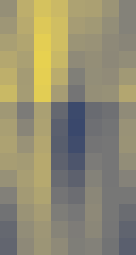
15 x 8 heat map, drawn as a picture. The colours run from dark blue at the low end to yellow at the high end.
The centre is the ninth with the lowest average. The ninth with the highest average is the top left. A horizontal seam about 40% of the way down splits the table, and the top part is higher.
